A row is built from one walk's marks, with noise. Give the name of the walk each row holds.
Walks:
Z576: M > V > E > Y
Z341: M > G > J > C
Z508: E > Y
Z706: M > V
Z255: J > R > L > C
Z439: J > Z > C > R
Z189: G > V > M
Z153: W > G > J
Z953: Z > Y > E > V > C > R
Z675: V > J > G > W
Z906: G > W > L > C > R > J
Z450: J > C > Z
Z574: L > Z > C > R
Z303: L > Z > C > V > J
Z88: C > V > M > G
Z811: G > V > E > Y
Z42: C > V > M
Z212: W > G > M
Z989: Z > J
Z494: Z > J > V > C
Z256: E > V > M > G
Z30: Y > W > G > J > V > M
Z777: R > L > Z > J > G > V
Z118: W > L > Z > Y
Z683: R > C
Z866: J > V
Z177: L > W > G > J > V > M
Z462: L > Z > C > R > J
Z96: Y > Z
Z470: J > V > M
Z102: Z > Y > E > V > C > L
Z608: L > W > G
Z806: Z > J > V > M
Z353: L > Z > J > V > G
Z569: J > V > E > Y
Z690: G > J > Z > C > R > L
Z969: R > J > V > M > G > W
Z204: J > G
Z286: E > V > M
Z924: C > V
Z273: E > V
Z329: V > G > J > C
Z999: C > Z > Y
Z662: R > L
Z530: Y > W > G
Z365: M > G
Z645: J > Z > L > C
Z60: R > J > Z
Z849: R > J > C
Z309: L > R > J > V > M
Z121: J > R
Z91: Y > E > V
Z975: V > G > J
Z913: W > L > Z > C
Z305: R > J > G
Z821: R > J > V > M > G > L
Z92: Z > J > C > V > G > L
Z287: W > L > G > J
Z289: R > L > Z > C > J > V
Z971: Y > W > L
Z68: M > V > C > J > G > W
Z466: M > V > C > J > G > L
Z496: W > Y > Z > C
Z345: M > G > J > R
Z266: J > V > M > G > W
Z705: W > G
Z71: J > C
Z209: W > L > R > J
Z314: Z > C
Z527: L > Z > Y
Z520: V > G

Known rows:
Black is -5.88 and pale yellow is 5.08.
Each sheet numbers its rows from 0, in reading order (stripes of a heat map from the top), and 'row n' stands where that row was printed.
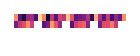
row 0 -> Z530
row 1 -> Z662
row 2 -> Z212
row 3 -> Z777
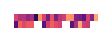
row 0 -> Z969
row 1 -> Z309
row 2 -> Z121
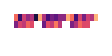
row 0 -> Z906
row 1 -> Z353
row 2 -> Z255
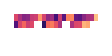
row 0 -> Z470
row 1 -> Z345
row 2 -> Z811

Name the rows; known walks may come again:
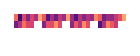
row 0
Z255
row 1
Z256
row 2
Z92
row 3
Z706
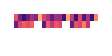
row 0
Z975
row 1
Z266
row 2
Z690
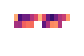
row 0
Z273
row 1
Z96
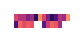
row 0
Z969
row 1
Z989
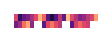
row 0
Z527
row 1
Z204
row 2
Z470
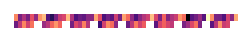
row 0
Z849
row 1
Z508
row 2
Z353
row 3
Z365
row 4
Z866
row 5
Z309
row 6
Z608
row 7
Z121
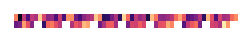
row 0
Z662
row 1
Z345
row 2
Z811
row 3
Z705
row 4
Z906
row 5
Z576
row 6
Z212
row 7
Z102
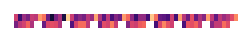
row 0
Z645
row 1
Z153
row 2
Z189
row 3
Z777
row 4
Z675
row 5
Z305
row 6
Z821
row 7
Z303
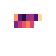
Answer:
Z530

